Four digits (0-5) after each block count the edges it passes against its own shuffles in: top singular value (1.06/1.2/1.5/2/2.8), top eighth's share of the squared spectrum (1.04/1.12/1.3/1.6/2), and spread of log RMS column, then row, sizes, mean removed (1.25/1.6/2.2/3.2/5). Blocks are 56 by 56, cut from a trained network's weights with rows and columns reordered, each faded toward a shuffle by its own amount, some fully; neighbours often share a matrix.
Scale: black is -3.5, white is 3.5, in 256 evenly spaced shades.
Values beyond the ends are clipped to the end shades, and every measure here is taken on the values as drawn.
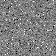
2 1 0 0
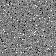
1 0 0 0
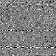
4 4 1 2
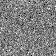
0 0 0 0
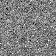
2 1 0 0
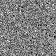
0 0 0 0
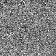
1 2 1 0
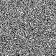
0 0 0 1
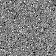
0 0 0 0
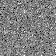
0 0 0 0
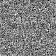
2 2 0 0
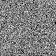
1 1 0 0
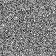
0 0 0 0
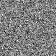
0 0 0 0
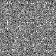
3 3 1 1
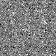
2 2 1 0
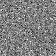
1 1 0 0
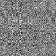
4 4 2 1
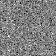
2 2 0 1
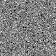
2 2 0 0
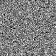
2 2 0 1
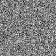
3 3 0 0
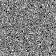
1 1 0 0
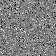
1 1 0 0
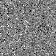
1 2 0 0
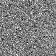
1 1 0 0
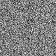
2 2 0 0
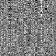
3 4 2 1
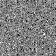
2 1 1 0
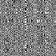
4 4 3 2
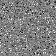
1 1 0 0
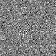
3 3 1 1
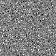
2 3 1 1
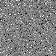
1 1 0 0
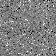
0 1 0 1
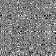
3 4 1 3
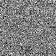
2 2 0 0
